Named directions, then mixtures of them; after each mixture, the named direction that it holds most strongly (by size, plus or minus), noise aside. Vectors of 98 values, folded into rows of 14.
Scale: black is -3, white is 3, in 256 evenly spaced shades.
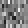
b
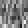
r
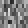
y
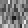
r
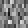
y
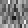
r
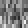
r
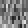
r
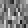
y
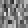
y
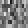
y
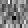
b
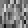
r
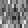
r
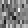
b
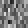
y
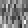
r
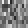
y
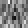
r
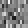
b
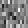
b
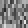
y
